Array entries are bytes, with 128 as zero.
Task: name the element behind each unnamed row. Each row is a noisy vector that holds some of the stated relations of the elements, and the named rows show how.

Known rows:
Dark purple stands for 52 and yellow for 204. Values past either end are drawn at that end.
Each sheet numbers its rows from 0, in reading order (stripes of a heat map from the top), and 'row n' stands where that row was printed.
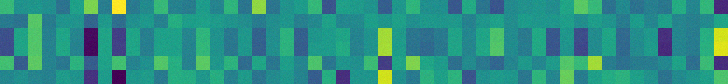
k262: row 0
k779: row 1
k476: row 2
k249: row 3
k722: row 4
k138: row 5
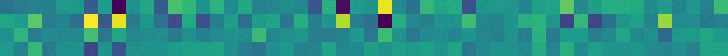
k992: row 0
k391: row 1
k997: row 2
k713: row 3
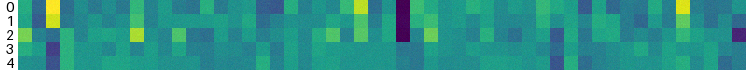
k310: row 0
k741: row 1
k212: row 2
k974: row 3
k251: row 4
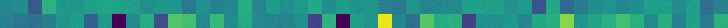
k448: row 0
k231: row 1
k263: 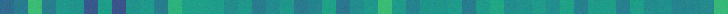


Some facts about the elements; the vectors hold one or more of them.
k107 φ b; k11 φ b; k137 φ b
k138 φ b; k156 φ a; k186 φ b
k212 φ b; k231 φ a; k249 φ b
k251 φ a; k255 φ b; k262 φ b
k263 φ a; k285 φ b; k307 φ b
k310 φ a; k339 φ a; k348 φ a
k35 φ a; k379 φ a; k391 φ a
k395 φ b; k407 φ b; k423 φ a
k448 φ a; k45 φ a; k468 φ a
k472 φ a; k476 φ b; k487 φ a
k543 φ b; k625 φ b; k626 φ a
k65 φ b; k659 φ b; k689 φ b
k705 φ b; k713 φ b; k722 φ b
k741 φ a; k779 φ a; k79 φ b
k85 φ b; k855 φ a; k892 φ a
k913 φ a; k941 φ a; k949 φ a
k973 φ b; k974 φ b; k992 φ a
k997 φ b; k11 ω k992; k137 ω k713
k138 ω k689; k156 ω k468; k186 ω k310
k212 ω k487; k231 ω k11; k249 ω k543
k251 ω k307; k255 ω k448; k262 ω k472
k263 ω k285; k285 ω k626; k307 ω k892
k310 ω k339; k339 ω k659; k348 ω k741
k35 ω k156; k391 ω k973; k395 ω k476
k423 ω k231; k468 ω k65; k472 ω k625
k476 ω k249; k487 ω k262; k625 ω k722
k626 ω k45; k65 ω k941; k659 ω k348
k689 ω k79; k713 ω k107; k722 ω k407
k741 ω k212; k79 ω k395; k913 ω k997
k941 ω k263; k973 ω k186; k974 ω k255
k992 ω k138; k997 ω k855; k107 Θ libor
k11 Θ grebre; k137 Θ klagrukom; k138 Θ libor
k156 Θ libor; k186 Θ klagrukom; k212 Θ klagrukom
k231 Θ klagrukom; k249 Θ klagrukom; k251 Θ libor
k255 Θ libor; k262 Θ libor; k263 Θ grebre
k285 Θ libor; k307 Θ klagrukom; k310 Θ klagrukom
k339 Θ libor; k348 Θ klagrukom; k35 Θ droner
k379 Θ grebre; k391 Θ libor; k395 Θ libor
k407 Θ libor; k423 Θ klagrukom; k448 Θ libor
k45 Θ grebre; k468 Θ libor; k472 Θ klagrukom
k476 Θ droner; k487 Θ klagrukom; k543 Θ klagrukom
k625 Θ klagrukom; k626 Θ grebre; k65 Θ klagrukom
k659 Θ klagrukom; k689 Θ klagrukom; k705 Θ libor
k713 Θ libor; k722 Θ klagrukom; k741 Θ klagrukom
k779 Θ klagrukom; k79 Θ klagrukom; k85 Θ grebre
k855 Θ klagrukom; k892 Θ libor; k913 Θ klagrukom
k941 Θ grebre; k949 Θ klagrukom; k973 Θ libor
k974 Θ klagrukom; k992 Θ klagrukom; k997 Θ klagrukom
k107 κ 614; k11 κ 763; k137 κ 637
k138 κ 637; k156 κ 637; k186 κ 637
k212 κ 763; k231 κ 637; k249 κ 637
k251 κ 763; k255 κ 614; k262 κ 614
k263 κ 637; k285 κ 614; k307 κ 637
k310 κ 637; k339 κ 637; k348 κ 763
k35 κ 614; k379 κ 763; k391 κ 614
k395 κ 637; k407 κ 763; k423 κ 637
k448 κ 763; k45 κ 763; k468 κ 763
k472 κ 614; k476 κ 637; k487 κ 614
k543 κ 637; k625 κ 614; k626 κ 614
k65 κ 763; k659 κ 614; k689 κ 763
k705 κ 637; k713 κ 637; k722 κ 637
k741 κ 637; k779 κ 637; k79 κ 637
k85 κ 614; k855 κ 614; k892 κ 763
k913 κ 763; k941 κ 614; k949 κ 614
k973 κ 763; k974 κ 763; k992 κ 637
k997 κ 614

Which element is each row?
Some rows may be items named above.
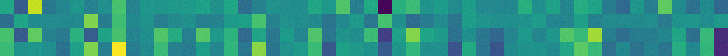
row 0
k741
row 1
k855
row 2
k722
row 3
k262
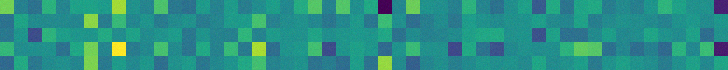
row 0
k212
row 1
k949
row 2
k45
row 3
k625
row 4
k35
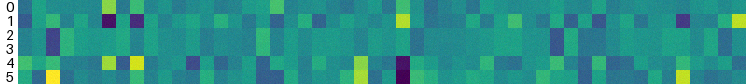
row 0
k949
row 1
k395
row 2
k468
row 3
k468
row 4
k659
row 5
k339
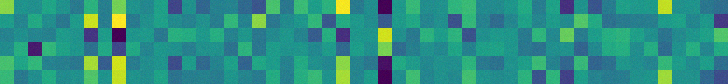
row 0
k973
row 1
k487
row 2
k138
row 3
k689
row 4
k659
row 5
k348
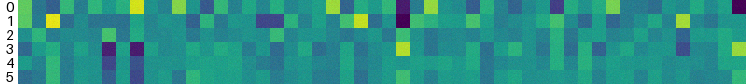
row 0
k407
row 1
k186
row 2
k107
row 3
k79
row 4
k137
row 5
k156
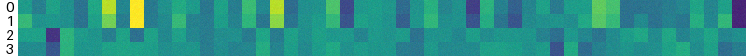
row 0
k472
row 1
k262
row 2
k65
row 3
k379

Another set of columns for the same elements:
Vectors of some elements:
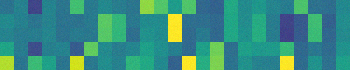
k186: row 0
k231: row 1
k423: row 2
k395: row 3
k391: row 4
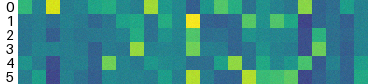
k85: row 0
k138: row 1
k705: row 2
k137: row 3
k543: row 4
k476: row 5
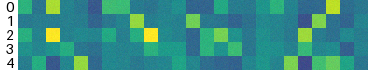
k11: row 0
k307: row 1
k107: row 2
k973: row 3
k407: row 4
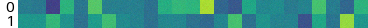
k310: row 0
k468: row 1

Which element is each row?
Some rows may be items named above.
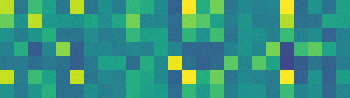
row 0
k391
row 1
k855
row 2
k973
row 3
k407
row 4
k138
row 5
k391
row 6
k973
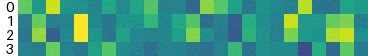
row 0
k855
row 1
k625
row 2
k472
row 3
k65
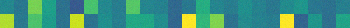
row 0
k974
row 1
k391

